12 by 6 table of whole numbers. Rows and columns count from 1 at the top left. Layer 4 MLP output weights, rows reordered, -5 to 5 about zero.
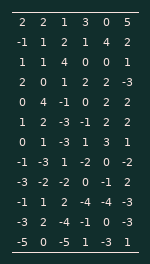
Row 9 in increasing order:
-3 -2 -2 -1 0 2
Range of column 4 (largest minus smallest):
7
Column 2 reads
2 1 1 0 4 2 1 -3 -2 1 2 0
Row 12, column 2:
0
